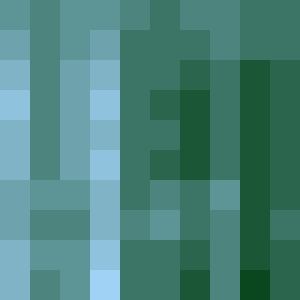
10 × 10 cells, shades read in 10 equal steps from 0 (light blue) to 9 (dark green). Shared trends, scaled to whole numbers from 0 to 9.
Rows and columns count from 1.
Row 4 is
1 5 3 1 6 7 8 6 8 7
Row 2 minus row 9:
1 1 0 2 0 0 -1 0 -2 -1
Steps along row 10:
up down down up same up down up down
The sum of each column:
24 48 37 18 58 59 69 53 77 67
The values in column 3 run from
3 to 5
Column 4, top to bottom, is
4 3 2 1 2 1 2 2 1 0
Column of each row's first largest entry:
6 5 9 7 7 7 9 9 9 9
